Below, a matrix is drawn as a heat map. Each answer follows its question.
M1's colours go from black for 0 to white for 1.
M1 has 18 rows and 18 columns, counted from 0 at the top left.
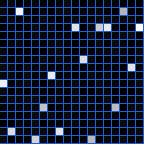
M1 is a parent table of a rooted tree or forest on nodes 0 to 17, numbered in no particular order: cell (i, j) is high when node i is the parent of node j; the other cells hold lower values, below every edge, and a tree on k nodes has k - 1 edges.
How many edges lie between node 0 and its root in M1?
4
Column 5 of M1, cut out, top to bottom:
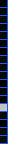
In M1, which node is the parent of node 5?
13
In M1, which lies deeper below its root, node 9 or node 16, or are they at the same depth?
the same depth
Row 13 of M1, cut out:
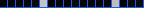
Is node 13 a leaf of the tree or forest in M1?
no
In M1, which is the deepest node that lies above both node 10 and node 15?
16
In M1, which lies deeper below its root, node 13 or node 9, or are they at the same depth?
the same depth
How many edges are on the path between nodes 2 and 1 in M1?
1
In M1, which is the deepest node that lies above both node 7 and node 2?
16
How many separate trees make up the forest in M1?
2
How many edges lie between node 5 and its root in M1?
2
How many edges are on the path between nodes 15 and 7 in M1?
3
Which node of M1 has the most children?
3
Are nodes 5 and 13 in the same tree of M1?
yes
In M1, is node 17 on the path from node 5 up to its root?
no
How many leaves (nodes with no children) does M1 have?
9
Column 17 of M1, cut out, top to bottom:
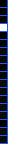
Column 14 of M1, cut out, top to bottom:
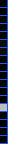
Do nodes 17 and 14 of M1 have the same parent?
no
